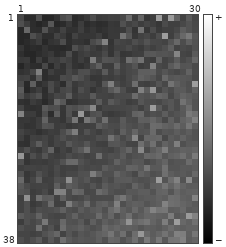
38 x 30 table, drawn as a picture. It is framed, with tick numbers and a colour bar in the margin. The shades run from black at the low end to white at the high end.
There is an overall slope up to the bottom right. The halves do not mirror each other. There are no regular stripes. The bottom right is the ninth with the highest average. The top left is the ninth with the lowest average.
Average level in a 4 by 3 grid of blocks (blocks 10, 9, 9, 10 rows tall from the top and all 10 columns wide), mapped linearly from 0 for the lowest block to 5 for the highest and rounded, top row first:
013 / 124 / 234 / 345
